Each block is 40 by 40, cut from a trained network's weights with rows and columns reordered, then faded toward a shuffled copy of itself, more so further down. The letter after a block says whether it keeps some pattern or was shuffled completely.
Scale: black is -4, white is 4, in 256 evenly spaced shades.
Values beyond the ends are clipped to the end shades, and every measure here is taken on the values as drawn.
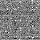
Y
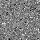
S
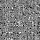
Y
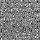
Y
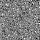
S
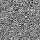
Y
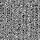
Y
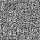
Y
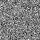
S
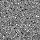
S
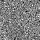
S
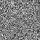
Y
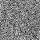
S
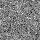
S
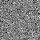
S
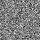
S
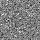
S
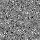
S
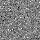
S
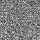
Y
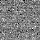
Y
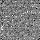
Y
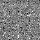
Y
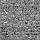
Y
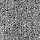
Y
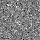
S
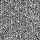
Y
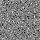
S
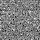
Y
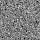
S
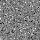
S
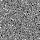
S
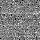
Y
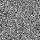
Y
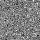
S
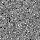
S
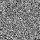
Y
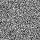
S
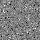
S
